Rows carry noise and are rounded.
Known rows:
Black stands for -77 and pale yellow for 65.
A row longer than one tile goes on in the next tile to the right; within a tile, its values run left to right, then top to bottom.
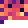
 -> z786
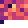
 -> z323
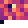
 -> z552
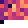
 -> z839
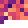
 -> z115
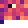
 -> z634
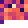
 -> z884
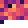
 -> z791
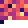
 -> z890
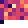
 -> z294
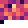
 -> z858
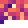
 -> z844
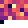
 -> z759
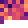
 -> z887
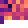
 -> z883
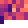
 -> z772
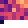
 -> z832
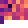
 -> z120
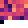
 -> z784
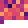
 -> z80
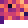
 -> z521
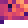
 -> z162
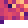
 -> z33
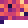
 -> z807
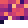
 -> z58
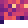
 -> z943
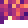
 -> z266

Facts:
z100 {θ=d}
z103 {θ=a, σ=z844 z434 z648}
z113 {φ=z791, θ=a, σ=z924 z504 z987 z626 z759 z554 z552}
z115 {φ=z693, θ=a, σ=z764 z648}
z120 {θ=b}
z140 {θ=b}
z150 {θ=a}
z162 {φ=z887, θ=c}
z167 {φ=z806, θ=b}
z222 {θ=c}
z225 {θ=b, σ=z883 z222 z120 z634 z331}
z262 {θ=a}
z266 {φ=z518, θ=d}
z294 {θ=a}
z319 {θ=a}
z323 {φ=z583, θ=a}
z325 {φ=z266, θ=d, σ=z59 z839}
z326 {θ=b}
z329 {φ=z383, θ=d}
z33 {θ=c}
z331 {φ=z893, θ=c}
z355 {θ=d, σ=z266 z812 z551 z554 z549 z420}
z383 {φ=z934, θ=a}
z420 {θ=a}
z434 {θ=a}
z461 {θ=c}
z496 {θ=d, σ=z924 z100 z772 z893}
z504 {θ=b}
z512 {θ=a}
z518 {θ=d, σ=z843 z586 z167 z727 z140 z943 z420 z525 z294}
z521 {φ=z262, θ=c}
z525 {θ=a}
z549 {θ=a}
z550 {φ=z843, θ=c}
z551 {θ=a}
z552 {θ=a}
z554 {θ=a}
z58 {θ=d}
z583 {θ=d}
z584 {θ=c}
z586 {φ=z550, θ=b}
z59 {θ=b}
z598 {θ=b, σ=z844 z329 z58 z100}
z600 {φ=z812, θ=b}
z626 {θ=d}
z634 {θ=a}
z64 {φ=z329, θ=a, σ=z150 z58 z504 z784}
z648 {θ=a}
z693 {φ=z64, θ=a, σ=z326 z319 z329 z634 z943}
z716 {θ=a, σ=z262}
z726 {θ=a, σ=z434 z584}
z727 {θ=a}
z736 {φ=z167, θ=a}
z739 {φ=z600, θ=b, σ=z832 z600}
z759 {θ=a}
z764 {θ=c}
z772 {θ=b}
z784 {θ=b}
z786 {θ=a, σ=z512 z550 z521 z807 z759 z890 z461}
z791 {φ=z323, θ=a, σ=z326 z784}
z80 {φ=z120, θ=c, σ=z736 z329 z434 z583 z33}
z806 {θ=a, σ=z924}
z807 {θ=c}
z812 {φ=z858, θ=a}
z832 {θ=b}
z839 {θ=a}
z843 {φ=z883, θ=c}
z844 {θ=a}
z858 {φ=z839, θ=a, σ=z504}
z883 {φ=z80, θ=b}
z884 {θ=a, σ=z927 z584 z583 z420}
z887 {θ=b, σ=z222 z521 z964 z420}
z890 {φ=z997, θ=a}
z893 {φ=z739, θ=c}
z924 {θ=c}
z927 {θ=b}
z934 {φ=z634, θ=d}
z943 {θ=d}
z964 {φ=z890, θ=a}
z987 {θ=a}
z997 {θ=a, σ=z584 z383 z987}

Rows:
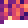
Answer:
z355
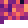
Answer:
z496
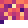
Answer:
z434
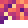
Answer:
z648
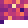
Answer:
z583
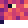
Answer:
z319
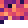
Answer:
z64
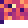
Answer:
z420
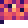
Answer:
z997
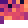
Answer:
z225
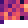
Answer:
z518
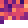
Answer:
z598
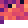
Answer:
z693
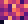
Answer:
z626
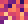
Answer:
z103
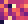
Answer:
z554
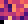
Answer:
z504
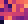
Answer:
z326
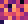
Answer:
z113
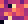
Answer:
z150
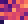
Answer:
z739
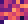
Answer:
z325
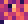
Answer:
z806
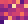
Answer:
z329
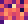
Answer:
z726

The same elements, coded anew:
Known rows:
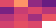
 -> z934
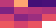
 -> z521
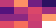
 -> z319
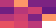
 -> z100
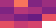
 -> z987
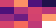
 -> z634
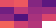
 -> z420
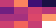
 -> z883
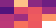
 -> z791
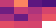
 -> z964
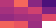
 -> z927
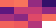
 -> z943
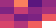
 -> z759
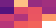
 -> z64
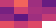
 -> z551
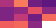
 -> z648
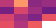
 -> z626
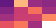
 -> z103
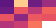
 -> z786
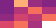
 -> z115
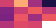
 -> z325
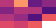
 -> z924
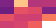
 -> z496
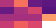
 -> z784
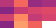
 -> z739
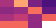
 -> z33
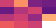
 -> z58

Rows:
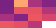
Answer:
z884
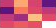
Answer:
z518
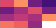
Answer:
z329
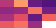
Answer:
z764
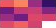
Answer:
z843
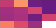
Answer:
z584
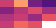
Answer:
z162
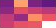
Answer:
z887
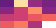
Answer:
z80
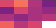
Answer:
z266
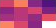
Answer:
z583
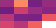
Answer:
z552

